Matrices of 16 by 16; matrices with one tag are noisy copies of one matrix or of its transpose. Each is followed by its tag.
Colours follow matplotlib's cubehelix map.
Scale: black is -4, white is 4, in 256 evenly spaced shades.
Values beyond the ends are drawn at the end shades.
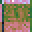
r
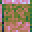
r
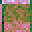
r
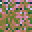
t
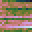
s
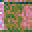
r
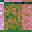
r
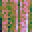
s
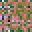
t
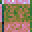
r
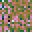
t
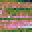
s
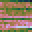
s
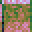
r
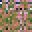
t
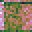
r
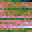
s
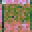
r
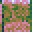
r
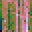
s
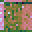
r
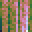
s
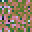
t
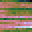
s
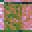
r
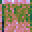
r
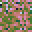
t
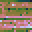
s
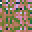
t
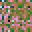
t
